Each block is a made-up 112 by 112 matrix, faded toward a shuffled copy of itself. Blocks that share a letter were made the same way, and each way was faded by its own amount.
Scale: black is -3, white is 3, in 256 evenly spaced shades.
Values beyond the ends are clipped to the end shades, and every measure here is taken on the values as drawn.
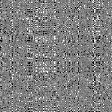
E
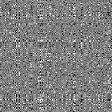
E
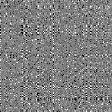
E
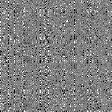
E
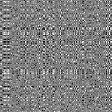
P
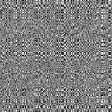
P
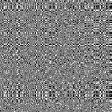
P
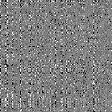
E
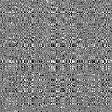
P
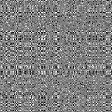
P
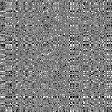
P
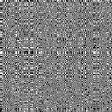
P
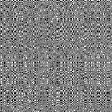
P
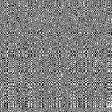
P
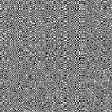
P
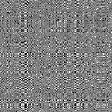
P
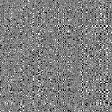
E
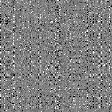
E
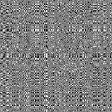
P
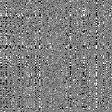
E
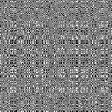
P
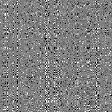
E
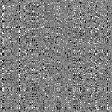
E
